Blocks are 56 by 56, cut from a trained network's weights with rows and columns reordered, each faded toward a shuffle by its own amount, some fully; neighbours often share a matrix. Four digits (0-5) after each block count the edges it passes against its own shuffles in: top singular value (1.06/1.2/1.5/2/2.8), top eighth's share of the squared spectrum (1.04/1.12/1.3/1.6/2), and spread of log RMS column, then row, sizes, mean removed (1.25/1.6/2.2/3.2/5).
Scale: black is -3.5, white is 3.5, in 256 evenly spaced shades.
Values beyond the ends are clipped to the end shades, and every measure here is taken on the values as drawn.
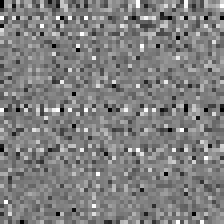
4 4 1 3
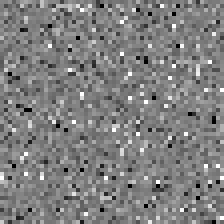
1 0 0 0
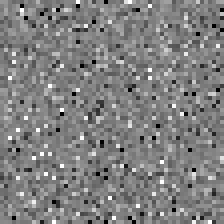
0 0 0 0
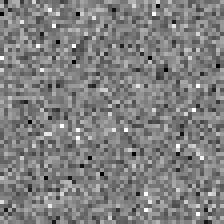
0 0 0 0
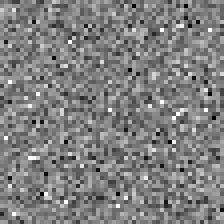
0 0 0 0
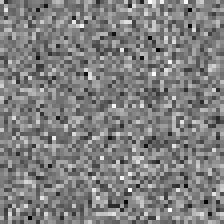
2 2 0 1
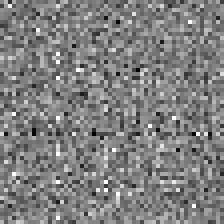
2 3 1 1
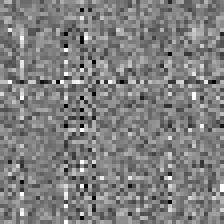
3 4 2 2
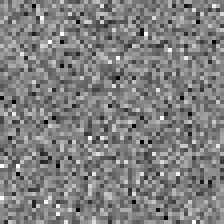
2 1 0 0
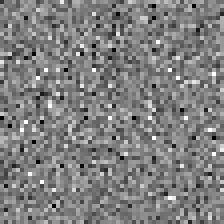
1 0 0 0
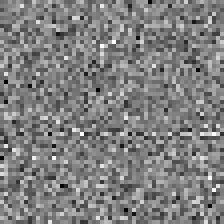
2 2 0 1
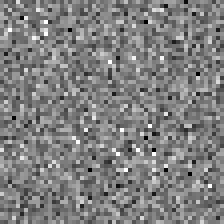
0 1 0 0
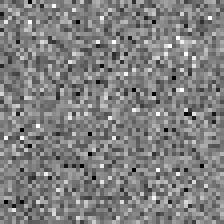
1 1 0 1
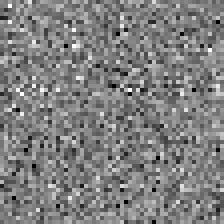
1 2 1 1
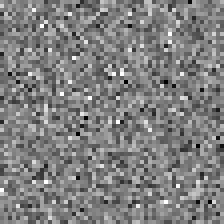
0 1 0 0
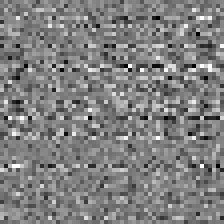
4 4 1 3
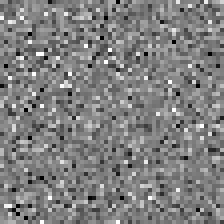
2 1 0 0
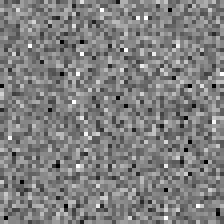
0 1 0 0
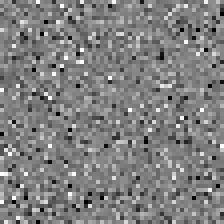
1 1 0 0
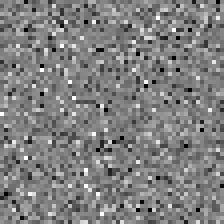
2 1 0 1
